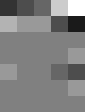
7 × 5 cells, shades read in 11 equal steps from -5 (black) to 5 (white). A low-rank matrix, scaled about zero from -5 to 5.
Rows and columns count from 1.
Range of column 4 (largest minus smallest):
5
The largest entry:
5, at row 1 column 5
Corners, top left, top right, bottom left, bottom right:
-3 5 0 0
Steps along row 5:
down same down down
